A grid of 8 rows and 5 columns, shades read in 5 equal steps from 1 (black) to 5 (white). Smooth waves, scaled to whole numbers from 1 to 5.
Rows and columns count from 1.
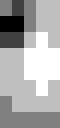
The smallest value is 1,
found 2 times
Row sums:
16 13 17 23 23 21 19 15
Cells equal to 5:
8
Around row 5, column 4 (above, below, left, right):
5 5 5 5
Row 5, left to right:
4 4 5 5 5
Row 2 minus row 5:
-3 -3 -2 -1 -1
